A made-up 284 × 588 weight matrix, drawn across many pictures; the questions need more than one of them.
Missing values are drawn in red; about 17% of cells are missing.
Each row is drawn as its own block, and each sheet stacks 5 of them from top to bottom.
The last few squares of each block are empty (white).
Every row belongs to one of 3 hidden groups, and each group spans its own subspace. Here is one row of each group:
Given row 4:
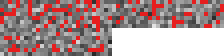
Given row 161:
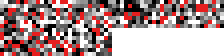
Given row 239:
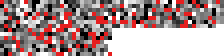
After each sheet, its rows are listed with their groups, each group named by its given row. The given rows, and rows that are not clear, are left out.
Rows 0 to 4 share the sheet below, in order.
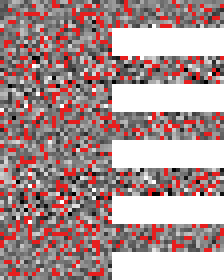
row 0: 4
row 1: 4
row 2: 239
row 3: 4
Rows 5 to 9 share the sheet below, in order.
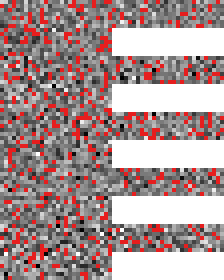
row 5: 161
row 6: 161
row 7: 239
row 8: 161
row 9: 239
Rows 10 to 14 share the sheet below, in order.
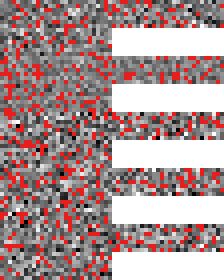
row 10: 4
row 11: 239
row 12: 4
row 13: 239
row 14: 4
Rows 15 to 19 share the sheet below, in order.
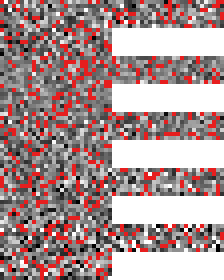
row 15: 161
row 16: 4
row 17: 161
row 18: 239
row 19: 239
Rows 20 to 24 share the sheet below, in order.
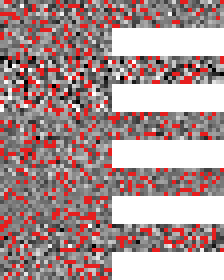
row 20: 239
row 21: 161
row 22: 161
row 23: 239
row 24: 4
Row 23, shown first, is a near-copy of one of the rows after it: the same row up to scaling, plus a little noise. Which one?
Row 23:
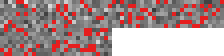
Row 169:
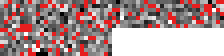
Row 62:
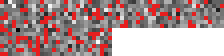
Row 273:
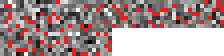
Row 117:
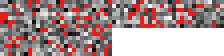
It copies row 62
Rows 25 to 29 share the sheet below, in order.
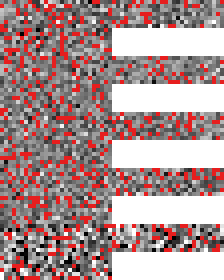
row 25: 4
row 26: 4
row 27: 239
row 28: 239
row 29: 161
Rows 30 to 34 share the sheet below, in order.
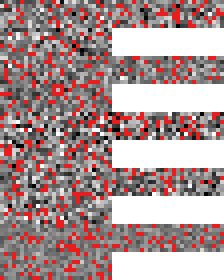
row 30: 161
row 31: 161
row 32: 4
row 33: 4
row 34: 4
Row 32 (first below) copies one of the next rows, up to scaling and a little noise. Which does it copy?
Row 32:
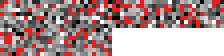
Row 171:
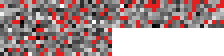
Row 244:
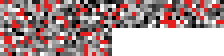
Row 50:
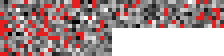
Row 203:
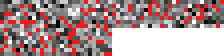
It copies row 244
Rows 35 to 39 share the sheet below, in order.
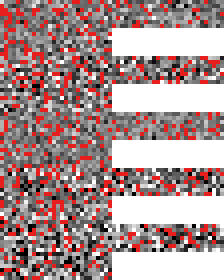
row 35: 239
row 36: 4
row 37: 4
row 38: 239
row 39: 161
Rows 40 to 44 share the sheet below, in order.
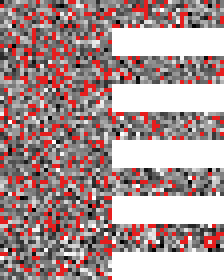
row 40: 239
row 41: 161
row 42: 161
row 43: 4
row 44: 4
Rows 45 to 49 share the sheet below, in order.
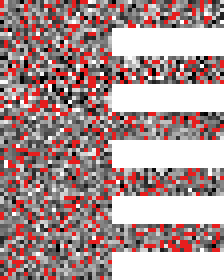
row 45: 4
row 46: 161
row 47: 239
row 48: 239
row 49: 4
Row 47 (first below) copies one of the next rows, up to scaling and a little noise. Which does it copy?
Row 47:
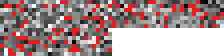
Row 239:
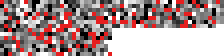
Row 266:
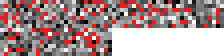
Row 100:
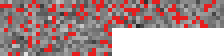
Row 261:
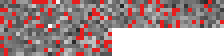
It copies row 261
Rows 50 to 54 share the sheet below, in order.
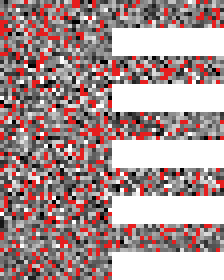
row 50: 4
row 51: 161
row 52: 161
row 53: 161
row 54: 239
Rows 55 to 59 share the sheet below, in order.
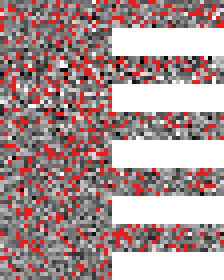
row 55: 4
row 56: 239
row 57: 239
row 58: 4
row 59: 4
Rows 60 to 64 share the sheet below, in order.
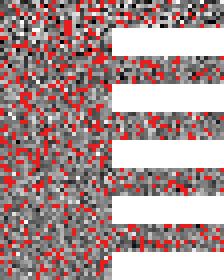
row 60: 4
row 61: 161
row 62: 239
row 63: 239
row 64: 239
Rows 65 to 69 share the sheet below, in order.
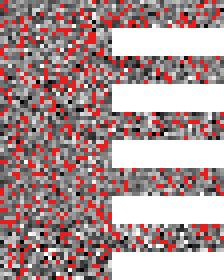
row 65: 4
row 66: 161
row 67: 4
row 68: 4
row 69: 161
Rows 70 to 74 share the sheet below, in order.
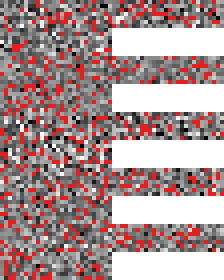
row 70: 161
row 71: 4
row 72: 161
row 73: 4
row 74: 239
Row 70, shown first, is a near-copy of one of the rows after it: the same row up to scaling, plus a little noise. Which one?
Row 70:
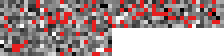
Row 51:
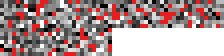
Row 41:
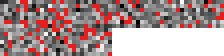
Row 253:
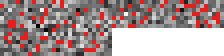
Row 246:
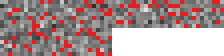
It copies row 51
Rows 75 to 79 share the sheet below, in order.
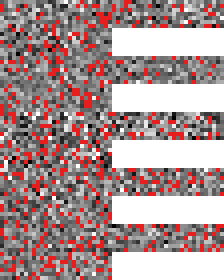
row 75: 239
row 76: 239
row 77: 239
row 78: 161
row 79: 4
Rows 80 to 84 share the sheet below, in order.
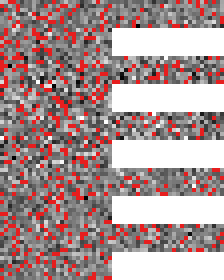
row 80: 239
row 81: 161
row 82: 239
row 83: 161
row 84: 4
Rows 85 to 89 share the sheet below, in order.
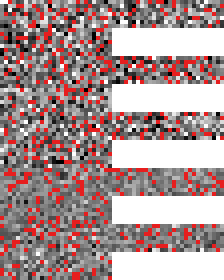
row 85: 161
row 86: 239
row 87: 239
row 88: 239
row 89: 4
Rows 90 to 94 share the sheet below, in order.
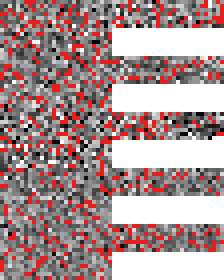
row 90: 239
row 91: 239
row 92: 239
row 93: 161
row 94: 161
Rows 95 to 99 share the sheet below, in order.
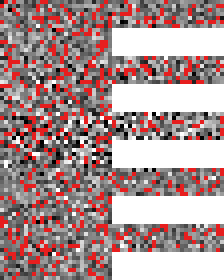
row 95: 161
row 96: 161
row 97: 239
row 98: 239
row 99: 161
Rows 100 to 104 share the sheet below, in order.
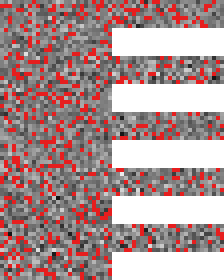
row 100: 239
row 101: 4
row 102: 161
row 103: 161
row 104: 161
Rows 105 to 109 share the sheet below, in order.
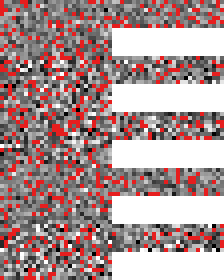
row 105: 4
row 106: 239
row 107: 4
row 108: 239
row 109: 4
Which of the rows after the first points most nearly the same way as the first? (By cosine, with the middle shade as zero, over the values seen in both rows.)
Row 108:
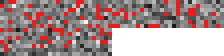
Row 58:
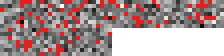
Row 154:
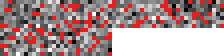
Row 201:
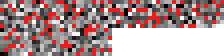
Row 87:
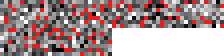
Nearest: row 87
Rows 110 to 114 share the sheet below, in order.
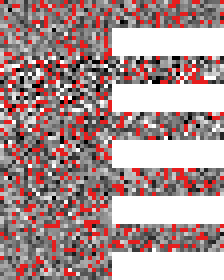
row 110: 161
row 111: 4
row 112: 4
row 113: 161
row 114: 4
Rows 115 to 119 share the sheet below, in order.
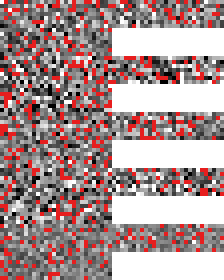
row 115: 161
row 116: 239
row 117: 239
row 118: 239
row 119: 161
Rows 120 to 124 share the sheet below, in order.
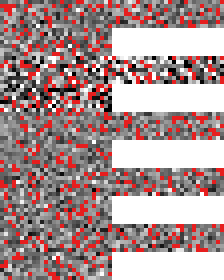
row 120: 161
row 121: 239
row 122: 4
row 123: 4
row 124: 161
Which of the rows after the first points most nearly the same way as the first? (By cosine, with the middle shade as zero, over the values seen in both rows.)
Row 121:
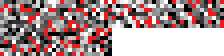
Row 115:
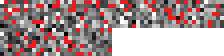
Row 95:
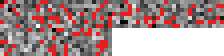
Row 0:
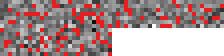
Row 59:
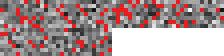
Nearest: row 95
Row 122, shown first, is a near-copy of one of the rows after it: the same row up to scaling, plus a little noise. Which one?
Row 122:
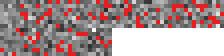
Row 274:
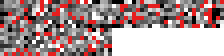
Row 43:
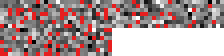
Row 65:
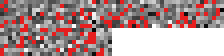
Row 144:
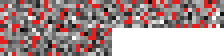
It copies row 144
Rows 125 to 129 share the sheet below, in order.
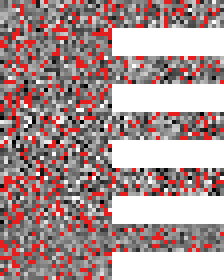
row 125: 4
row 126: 161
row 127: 239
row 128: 4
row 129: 161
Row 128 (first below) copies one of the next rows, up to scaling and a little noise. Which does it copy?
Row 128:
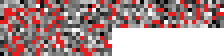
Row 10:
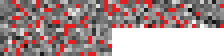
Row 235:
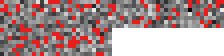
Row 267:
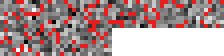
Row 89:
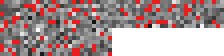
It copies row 235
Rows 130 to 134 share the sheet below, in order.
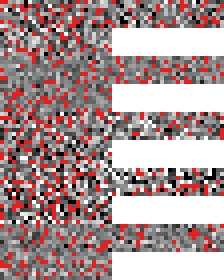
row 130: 161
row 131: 4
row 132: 161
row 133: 239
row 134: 239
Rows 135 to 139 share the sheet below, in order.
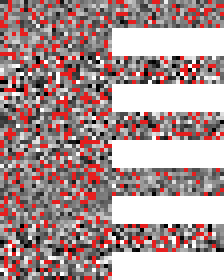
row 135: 161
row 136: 4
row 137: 4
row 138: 4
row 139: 239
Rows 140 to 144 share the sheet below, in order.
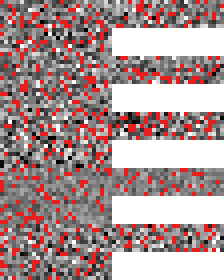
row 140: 161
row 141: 4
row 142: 161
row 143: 161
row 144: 4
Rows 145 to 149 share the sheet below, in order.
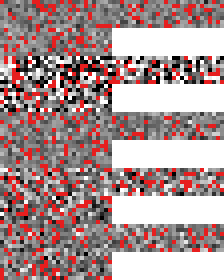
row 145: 161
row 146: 4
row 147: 4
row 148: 161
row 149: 161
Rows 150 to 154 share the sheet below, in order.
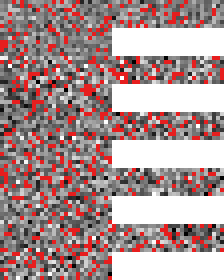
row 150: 4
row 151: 161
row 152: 4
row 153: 4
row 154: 239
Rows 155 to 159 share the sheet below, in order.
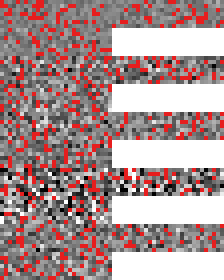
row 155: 239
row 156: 239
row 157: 239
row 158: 161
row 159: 161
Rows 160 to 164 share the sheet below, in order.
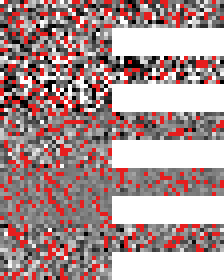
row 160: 161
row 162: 161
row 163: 161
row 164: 161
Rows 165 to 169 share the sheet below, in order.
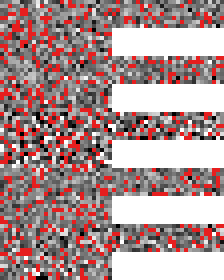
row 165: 4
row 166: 239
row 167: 4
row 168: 4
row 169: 239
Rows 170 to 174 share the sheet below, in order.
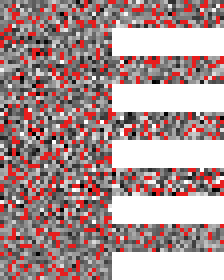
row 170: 239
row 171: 4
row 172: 161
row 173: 4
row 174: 4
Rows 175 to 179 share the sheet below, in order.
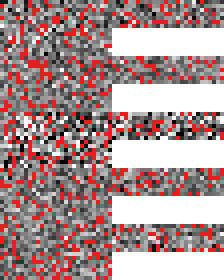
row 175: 161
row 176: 239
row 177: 239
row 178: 161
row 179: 4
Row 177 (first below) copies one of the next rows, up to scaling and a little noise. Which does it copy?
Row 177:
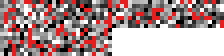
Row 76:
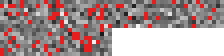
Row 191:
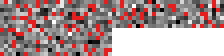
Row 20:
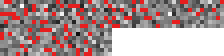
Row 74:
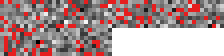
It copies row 74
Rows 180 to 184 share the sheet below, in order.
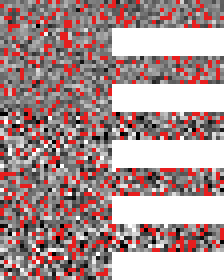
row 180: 161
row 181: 4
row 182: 161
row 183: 4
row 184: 161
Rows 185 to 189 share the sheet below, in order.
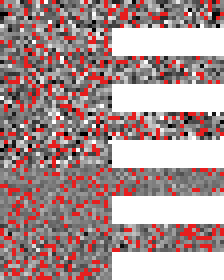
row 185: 4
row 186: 161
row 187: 239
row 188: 239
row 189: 161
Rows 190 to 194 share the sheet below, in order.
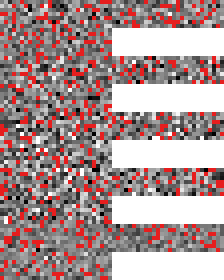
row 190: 239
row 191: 239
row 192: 4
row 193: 239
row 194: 161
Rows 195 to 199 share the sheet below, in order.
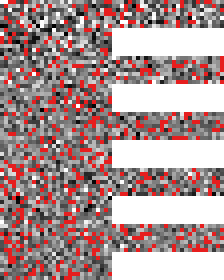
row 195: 161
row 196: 4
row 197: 161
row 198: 239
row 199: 161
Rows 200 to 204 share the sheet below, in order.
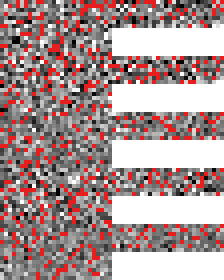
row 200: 239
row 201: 239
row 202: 4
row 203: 4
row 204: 161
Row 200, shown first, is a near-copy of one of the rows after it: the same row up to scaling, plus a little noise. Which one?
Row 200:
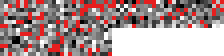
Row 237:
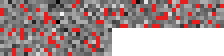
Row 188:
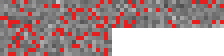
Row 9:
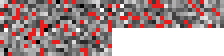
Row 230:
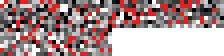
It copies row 188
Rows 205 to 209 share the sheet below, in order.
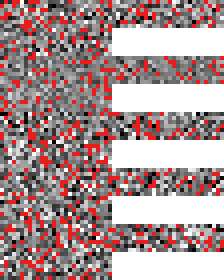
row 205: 239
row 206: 161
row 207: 161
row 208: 4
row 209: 239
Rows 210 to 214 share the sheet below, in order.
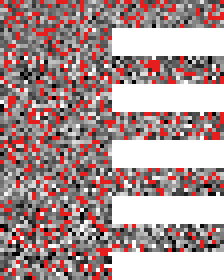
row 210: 4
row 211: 239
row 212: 4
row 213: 239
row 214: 239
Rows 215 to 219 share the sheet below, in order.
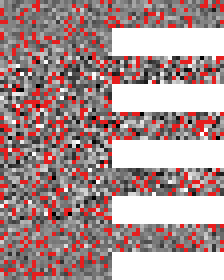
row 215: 239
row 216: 4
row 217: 4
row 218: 239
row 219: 239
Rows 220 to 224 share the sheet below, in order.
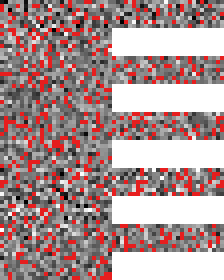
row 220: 161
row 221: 161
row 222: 239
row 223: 239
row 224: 239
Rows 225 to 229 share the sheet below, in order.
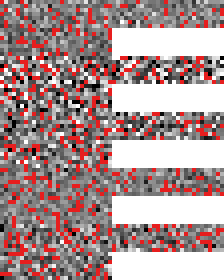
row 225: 161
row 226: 4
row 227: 4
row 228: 239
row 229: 239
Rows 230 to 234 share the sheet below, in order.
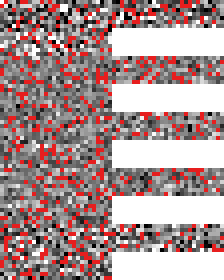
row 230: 239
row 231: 4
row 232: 4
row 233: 161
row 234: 4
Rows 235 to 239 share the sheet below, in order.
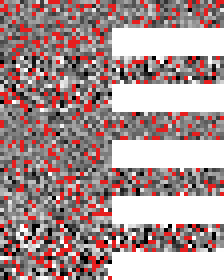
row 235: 4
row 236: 239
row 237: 239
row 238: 161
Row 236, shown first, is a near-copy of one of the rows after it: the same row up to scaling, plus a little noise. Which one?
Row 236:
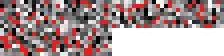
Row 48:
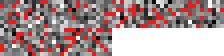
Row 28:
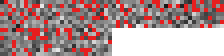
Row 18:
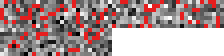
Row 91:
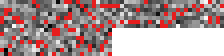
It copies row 48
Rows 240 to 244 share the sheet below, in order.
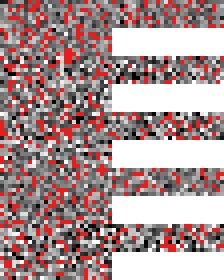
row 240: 161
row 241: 239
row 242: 239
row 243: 161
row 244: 4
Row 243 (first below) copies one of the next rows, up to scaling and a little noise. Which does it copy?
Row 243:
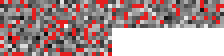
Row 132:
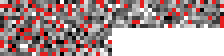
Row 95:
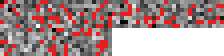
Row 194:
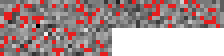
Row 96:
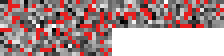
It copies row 132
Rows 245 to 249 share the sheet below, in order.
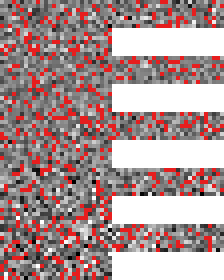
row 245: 239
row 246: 161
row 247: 4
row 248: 4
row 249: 239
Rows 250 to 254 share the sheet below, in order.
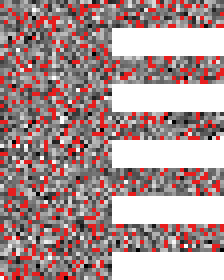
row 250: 4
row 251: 239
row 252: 239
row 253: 161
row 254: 239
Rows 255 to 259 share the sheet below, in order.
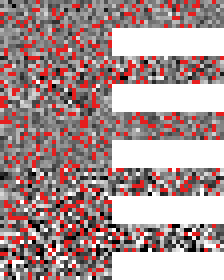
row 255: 239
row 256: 161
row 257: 4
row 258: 4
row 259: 4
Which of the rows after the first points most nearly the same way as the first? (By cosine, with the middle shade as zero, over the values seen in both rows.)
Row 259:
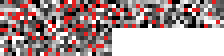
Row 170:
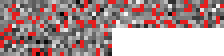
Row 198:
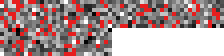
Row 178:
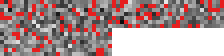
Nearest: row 198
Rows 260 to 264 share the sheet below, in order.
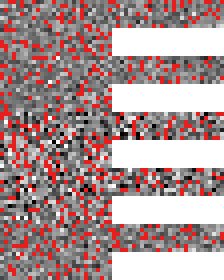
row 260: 239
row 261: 239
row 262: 161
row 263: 4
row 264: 239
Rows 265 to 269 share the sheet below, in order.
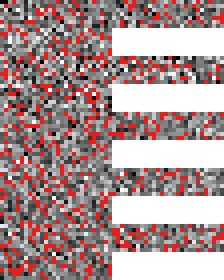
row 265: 161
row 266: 239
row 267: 4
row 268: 161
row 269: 161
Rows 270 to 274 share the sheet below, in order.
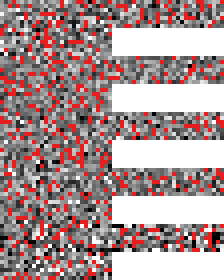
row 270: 4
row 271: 4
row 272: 239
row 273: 239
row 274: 4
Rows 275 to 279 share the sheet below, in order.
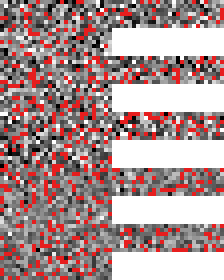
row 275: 239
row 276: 161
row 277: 161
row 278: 161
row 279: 161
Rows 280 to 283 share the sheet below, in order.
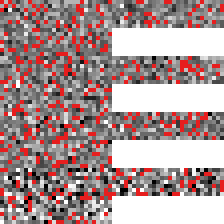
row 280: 161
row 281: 239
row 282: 239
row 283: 161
